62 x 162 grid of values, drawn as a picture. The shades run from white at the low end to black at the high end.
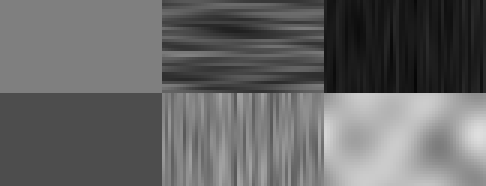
It is made of 2 by 3 panels. Panel 1,1: middling, flat. Panel 1,2: high, streaked across. Panel 1,3: very high, streaked downward, faint in contrast. Panel 2,1: high, flat. Panel 2,2: middling, streaked downward. Panel 2,3: low, smooth.
